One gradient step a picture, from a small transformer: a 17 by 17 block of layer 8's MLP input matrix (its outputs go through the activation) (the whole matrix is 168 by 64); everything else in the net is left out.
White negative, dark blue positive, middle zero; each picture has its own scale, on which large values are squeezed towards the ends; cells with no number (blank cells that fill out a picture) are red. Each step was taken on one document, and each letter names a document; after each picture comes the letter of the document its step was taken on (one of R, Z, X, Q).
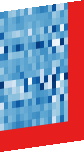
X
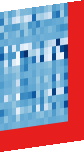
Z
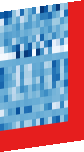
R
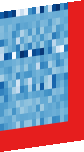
R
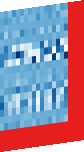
Z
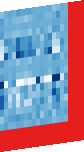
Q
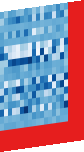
Z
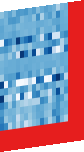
Q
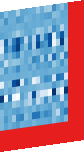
X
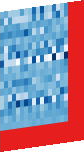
Z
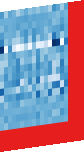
X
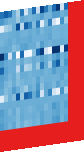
R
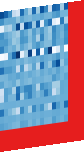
R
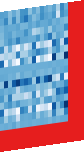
Z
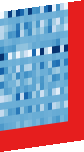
R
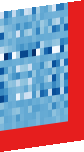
R
